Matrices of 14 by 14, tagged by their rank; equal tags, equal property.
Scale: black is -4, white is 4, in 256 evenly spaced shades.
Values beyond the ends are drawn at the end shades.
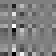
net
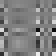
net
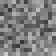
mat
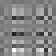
net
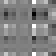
net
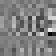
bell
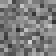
mat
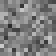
mat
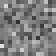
mat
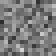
mat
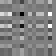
net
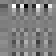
net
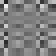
net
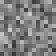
mat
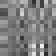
bell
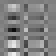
net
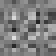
bell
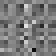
bell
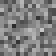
mat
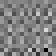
bell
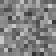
mat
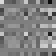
bell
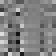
bell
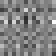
bell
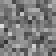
mat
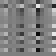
net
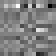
bell
